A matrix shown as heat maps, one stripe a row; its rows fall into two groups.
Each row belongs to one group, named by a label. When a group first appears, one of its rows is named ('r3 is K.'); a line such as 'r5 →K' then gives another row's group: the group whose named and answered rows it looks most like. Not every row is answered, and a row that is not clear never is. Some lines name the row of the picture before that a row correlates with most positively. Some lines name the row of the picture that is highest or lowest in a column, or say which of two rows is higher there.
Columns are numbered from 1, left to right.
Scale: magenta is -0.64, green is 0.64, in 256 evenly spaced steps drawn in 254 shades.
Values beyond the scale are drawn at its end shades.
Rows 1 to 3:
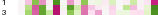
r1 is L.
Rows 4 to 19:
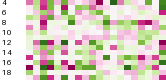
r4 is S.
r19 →L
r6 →L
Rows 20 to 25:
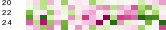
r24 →S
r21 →S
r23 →S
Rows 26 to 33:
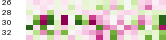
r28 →S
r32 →S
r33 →S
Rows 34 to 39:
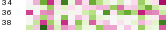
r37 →L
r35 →S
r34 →L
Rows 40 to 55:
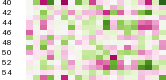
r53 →S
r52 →S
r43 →L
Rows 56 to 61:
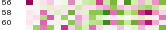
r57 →S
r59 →L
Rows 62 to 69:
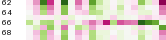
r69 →L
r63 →L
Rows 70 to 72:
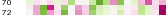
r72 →L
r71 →L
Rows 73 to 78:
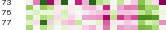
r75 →S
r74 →S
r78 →S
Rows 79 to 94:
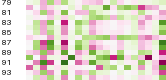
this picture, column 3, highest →91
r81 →L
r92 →S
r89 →L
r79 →S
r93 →L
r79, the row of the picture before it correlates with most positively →75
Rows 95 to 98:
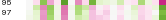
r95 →L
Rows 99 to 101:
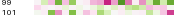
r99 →S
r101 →L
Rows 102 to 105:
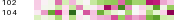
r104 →L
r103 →S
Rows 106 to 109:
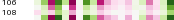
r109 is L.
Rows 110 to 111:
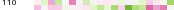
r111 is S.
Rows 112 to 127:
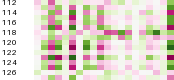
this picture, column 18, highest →118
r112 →S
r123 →L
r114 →L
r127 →L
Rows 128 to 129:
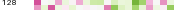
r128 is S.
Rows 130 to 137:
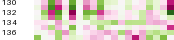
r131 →L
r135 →L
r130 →L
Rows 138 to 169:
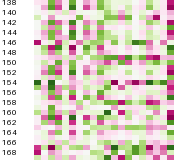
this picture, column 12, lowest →154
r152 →L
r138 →L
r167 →S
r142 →L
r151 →L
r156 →L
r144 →L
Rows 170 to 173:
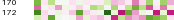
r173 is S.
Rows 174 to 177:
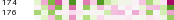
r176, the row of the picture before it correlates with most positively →170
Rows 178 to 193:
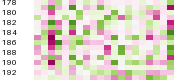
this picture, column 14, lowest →193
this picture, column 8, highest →184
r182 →L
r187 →S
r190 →S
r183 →L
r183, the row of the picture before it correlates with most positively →174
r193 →S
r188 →S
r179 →L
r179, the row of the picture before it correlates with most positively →174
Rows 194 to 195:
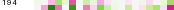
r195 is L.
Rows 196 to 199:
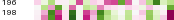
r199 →L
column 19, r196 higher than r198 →Yes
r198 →L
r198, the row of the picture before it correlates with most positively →195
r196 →S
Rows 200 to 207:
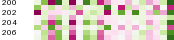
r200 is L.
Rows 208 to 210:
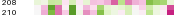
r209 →L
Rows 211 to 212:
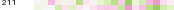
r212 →S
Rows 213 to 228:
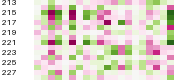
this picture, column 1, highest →226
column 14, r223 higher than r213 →Yes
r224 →L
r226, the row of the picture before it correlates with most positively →211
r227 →L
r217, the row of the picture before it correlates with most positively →212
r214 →L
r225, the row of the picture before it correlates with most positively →211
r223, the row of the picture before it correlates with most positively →211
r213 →S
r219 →S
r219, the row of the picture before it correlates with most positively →212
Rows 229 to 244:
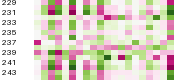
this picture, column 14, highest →240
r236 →L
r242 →L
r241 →L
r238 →S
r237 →S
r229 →L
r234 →L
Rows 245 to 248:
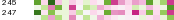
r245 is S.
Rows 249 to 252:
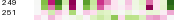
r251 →L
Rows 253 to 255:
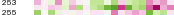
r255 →S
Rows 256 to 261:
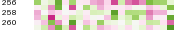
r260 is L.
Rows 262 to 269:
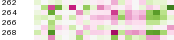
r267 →L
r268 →S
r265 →S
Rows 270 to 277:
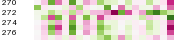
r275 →L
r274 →L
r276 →L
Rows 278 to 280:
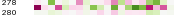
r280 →S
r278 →S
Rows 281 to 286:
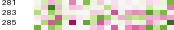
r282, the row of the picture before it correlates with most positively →278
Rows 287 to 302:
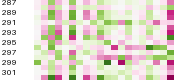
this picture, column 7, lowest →296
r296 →S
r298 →S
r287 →L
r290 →L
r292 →L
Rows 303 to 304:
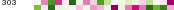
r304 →S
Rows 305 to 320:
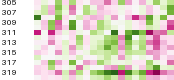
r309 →L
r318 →S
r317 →L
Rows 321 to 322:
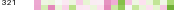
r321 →S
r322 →S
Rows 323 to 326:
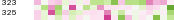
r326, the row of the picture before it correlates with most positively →321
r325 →S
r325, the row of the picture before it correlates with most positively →322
